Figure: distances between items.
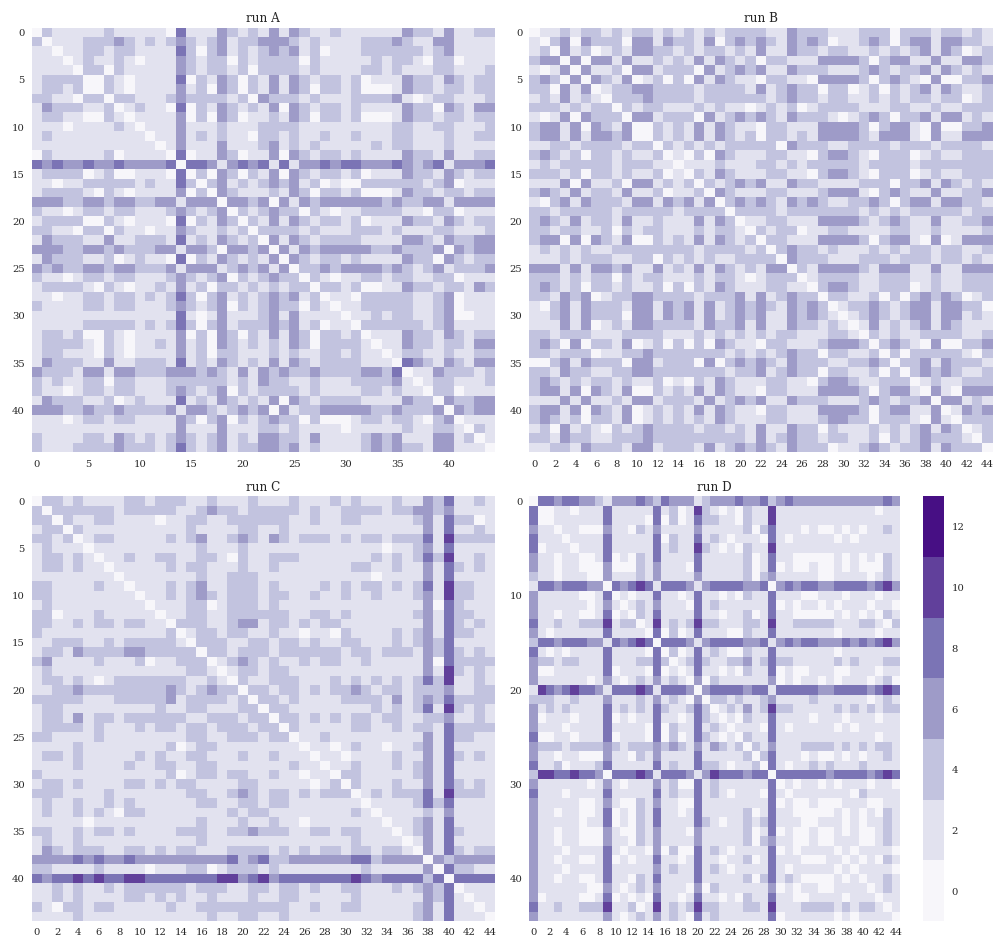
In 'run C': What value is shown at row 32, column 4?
4
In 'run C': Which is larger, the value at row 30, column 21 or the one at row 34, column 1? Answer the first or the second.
the first
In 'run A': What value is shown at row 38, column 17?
4
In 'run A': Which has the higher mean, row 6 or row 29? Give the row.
29
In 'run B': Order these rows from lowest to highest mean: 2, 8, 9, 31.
8, 2, 31, 9
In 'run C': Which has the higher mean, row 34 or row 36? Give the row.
36
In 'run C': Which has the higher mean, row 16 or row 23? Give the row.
16
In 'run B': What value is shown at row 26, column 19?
4
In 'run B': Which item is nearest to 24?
12
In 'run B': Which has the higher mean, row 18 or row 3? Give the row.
18
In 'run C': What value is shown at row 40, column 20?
6
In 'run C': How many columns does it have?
45
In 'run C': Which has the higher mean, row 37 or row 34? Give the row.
37
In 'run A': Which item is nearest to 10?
3
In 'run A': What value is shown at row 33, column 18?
6
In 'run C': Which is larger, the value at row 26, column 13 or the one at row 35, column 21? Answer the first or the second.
the second
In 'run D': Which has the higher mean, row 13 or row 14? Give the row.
13
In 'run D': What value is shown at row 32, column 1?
2
